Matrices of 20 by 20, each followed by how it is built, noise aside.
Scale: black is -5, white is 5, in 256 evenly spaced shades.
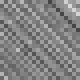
Toeplitz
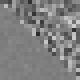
upper triangular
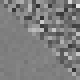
upper triangular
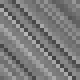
Toeplitz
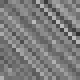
Toeplitz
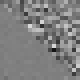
upper triangular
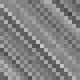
Toeplitz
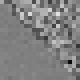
upper triangular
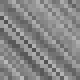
Toeplitz
